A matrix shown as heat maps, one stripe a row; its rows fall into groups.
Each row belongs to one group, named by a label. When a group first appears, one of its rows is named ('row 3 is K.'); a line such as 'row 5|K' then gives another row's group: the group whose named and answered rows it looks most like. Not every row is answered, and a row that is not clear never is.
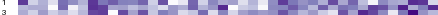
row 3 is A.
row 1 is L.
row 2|A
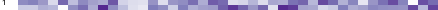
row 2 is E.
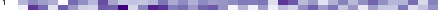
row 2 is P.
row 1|E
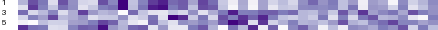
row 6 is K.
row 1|P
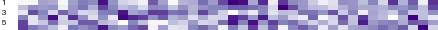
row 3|P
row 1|E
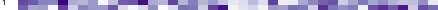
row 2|A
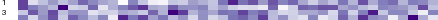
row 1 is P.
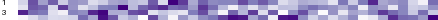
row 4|E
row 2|P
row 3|K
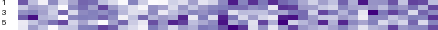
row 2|E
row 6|E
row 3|A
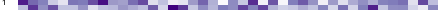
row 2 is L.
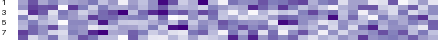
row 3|P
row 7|K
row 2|E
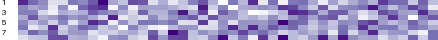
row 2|A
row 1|K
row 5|A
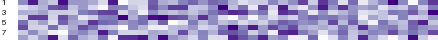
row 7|E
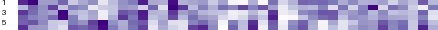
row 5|K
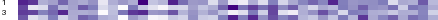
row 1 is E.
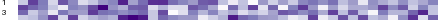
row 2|K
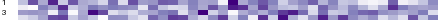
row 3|A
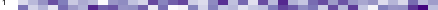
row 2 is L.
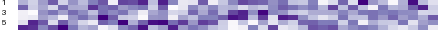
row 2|L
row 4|E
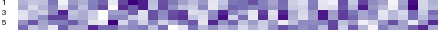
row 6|L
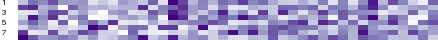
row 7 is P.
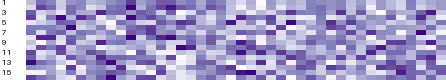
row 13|K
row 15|E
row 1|P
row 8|P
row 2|P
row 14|A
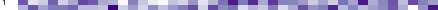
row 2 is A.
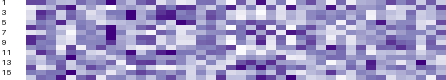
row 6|K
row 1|K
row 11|P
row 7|E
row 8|K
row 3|P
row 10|A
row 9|K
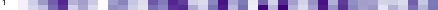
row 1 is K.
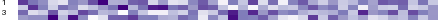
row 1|K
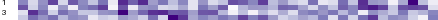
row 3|P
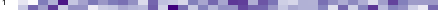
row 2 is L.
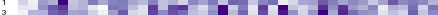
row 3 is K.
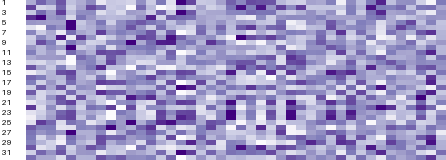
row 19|L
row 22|A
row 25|P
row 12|E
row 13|E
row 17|L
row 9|P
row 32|L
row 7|L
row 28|L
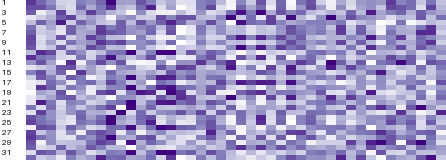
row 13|A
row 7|L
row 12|K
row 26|P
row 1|K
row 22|A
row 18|P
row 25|K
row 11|P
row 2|K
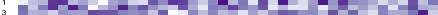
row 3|L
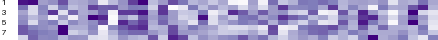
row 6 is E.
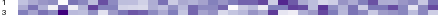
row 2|A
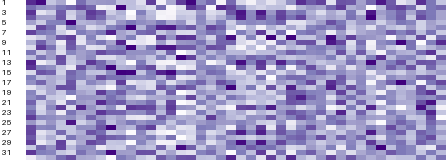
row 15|P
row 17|A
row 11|L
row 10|P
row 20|E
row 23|L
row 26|K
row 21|L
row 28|L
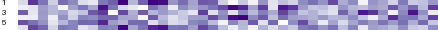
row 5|K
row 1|P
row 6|P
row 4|E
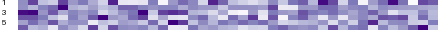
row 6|L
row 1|A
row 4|K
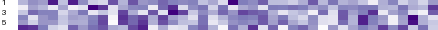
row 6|K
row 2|A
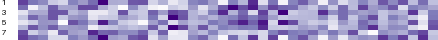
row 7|L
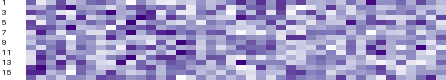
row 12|P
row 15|E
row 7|P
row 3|K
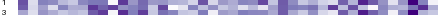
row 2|L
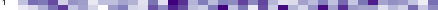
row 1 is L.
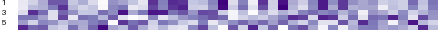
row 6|K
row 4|A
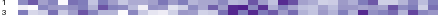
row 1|E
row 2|E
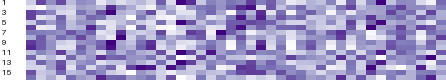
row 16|L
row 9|K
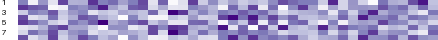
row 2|K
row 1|L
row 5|K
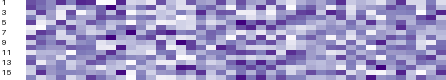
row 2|K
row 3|A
